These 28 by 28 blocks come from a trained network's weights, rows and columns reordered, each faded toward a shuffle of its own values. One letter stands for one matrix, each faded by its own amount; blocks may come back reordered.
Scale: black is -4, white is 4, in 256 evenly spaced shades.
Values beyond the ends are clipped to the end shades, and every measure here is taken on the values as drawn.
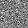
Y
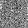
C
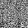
C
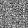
C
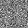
C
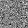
Y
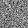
Y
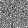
Y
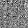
C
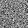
Y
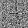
C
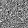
Y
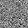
Y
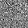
C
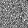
Y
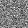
C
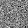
Y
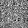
C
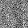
C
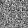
C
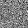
Y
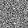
C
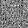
C
